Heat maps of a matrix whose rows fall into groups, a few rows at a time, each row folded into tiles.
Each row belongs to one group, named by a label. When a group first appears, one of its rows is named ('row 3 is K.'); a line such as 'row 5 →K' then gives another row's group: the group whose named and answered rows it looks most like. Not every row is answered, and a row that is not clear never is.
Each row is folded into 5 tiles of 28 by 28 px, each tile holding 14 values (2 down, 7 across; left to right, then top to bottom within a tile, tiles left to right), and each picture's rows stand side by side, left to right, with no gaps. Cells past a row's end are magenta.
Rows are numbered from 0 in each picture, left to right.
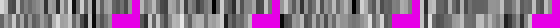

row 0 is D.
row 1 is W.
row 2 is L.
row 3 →W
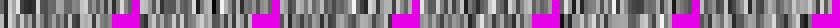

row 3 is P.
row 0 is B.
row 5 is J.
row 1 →L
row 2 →P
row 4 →L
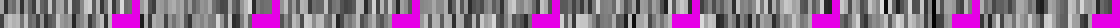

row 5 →B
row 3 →J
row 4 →B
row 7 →J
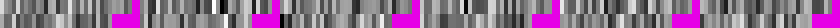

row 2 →L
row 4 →P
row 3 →W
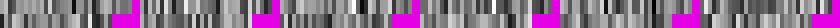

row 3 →W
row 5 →J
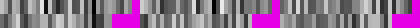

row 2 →B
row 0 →W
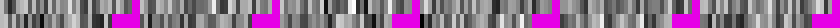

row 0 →D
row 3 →L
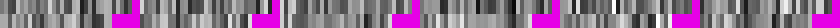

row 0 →D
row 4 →L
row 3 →W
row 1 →J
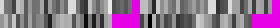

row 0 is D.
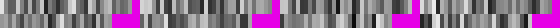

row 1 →J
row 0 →P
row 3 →J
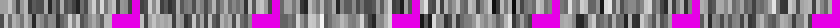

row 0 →J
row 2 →W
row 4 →B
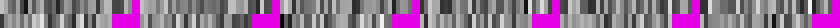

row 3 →B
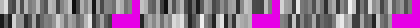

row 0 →L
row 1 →P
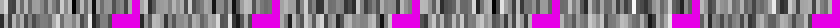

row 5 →P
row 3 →L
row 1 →D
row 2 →J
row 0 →D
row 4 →W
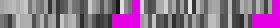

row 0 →J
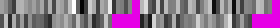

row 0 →D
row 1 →L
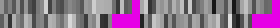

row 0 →J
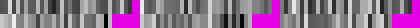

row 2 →B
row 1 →D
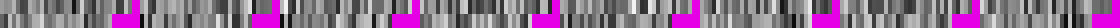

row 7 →D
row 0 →W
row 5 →D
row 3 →J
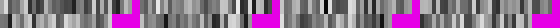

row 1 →B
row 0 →J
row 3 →L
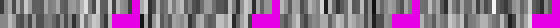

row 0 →B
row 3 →W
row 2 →W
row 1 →P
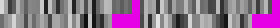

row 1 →J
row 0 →D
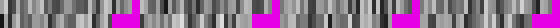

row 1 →P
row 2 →B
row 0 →P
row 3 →J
